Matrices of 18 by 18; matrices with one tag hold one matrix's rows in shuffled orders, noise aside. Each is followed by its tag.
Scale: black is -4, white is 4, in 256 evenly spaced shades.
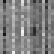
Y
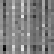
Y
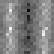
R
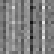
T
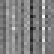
T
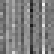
T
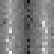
R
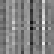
T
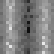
R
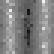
R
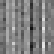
T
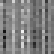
Y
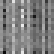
Y
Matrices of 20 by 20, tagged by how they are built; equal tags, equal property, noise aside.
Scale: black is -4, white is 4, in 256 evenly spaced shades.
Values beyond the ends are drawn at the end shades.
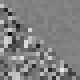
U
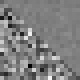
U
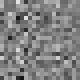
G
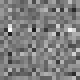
G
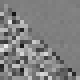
U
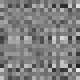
G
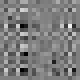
G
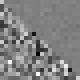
U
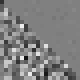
U
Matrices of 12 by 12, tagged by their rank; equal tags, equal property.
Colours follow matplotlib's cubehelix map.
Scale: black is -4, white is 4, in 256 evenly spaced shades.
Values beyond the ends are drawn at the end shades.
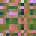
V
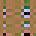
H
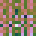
V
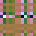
H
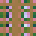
H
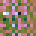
V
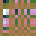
H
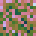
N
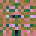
V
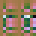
H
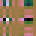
H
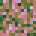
N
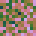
N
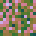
N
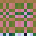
H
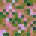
N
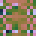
V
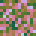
N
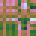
V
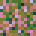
N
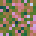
N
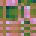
V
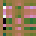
H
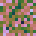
N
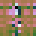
V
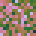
N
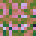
V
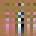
H
